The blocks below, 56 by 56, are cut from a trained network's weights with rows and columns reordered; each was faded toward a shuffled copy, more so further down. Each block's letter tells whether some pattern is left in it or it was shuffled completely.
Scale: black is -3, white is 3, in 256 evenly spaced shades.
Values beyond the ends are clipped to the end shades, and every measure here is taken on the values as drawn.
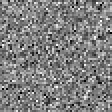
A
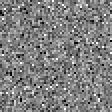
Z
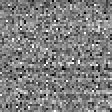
A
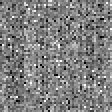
A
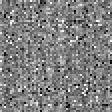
A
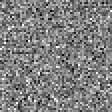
Z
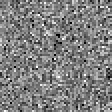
A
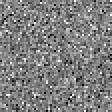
Z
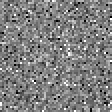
Z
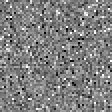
Z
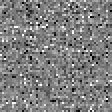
A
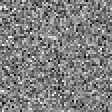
Z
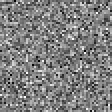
Z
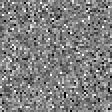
Z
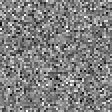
Z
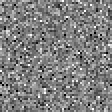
Z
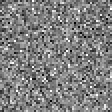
Z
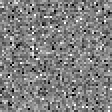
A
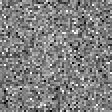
Z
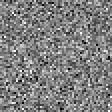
A
